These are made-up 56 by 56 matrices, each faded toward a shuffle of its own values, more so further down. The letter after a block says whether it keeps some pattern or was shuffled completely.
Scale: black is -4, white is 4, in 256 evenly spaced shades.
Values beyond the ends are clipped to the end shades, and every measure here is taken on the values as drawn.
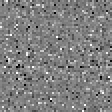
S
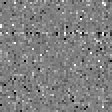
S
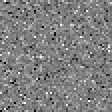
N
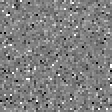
N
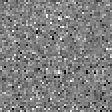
S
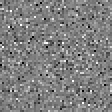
S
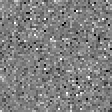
N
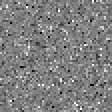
N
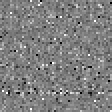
S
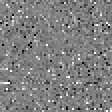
S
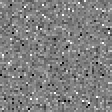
N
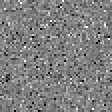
S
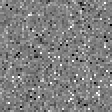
N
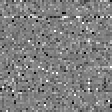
S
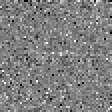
S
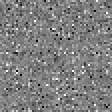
S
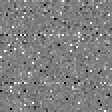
S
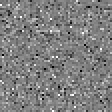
S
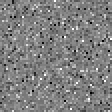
N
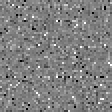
S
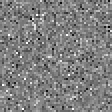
N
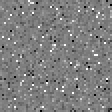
N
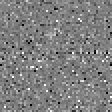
S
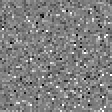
N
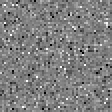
N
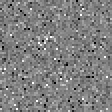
N
